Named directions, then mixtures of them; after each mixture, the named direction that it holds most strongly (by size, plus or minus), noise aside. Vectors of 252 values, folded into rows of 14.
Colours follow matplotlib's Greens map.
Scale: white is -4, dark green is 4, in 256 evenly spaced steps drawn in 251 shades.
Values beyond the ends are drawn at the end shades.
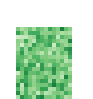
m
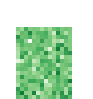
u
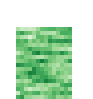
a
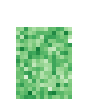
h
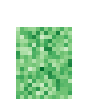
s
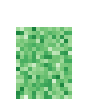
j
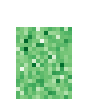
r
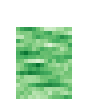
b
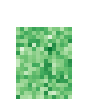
h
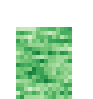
a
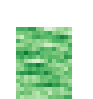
b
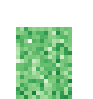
u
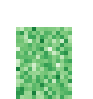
j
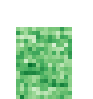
m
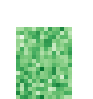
m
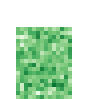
m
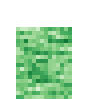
a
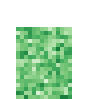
u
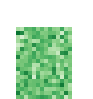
j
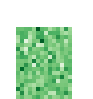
r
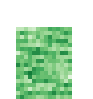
a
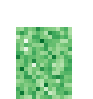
r
